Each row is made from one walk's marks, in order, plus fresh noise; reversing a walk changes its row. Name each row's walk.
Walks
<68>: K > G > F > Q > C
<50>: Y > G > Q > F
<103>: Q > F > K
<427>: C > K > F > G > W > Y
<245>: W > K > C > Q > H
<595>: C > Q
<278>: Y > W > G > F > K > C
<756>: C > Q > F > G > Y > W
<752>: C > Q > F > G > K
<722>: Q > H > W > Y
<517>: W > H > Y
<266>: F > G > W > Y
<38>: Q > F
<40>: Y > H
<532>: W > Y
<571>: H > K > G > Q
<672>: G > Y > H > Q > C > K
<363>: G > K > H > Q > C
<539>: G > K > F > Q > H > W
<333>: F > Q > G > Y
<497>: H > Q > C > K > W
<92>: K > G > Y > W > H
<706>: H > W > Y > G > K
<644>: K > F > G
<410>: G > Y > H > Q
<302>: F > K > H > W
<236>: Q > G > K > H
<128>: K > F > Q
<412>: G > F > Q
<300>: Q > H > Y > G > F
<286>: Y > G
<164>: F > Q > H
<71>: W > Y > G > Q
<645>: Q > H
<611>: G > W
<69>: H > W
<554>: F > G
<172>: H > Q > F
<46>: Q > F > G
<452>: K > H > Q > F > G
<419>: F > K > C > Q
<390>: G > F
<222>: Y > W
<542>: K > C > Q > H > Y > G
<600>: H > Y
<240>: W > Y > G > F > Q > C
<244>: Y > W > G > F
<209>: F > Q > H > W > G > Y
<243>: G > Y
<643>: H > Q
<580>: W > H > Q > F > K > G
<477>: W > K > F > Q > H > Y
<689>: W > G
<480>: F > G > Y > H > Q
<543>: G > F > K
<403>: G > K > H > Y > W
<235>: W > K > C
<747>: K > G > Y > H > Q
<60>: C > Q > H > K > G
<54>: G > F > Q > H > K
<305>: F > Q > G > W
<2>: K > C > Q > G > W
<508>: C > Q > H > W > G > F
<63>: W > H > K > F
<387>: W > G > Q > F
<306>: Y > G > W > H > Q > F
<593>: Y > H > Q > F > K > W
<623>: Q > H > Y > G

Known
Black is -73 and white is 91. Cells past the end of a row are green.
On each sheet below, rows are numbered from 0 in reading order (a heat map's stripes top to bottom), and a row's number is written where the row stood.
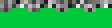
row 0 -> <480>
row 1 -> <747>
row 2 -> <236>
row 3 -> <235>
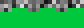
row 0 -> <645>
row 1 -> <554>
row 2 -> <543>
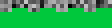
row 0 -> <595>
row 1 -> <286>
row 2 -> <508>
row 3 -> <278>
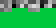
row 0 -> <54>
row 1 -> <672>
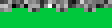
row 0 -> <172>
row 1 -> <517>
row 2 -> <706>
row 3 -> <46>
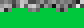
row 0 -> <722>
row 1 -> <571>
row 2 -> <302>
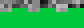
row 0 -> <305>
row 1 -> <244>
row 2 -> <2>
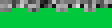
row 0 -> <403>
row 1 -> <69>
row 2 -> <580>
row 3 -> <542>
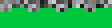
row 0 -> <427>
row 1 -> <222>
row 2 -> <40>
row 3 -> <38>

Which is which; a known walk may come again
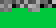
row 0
<390>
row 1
<172>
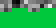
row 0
<706>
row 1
<689>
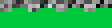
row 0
<333>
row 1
<92>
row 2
<50>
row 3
<68>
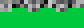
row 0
<508>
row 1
<747>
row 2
<286>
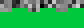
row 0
<244>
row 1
<60>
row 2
<477>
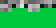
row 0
<245>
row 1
<2>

